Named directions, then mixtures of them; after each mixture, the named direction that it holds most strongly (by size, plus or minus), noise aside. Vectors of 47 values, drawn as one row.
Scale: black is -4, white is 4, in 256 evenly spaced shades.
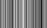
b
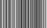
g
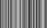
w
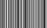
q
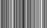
b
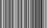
b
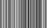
g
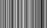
b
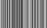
w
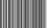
g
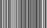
g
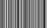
q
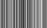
b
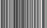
b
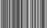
w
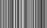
b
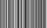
q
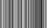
b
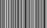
q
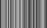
w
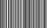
q
